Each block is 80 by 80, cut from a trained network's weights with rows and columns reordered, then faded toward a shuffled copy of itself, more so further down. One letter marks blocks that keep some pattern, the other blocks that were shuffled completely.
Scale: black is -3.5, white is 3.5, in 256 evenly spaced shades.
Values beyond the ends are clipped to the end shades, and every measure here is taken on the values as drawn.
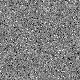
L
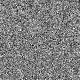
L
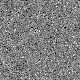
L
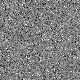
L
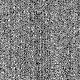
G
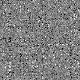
G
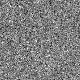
L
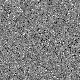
L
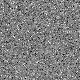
L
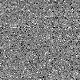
G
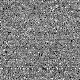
G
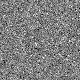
L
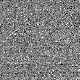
G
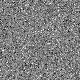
L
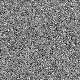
L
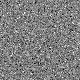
L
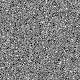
L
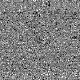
G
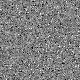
L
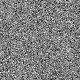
L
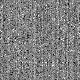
G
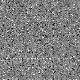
G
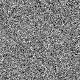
L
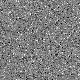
L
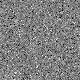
L
